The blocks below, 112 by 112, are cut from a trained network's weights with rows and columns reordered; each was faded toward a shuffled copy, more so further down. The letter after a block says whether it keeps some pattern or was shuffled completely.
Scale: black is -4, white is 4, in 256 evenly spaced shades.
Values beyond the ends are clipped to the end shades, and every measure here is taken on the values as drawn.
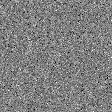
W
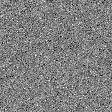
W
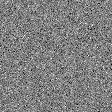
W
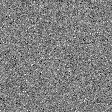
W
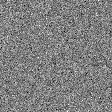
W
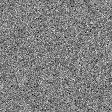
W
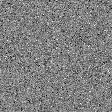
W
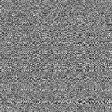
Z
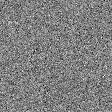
W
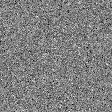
W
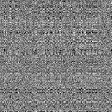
Z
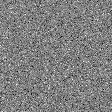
W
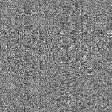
Z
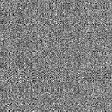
Z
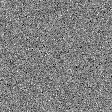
W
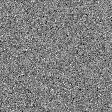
W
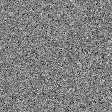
W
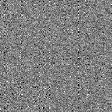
Z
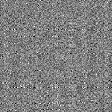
Z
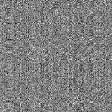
Z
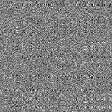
Z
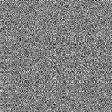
Z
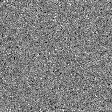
W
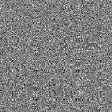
Z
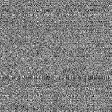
Z
